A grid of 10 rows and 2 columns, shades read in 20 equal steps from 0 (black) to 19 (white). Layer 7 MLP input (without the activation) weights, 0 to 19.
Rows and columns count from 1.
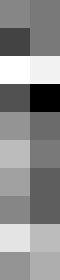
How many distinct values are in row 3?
2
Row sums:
19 14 37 6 19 23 19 17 31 24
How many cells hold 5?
1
